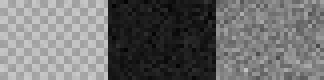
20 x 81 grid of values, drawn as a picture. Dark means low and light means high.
The table splits into one row of 3 panels. Panel 1,1: high, checkered. Panel 1,2: very low, fine-grained, faint in contrast. Panel 1,3: middling, fine-grained.
